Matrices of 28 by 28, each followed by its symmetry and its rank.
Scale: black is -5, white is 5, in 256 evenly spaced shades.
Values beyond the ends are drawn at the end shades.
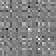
symmetric, rank three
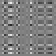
neither, rank one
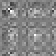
symmetric, rank three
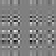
neither, rank one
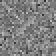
symmetric, full rank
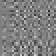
neither, rank three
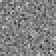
symmetric, full rank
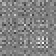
symmetric, rank three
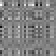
neither, rank two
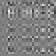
neither, rank two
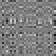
neither, rank three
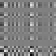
neither, rank one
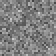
symmetric, full rank
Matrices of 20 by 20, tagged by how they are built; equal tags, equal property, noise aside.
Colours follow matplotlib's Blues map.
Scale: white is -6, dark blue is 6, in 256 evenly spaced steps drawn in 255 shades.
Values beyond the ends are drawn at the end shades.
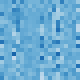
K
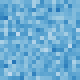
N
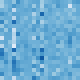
K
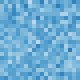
N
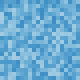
N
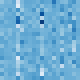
K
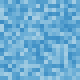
N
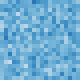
N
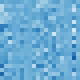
K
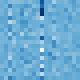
K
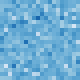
N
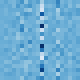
K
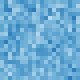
N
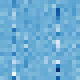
K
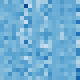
K
